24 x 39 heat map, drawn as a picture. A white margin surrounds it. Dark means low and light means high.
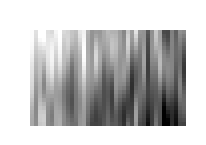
The ninth with the lowest average is the bottom right. The halves do not mirror each other. Values rise toward the top left. Streaks run downward. The ninth with the highest average is the top left.
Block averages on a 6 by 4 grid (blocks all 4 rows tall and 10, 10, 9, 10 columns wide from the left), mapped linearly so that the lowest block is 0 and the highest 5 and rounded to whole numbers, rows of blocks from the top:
5 4 3 2
5 3 3 2
4 3 2 2
3 2 2 1
3 2 1 1
3 1 1 0
